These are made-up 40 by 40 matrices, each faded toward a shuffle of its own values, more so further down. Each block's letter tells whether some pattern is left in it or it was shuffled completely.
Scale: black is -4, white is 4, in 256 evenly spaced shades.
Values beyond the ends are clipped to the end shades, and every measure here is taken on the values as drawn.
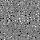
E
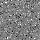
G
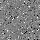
G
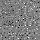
E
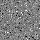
G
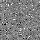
E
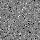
G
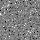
G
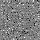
E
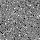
G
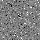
G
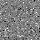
E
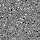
G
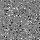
E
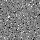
G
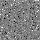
G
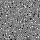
G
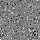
E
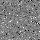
G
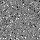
G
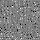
E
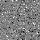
E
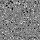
E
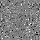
E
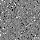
G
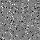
E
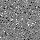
G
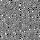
E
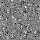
E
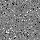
G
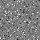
G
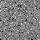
E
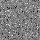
G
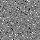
G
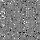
E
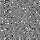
E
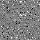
E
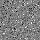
E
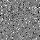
E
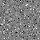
E
